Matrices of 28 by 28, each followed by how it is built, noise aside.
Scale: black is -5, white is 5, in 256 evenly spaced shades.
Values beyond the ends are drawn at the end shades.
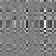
low rank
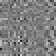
low rank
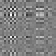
low rank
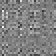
low rank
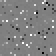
sparse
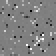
sparse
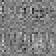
low rank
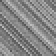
Toeplitz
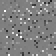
sparse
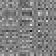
low rank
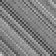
Toeplitz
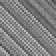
Toeplitz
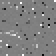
sparse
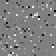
sparse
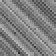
Toeplitz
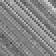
Toeplitz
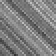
Toeplitz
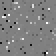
sparse
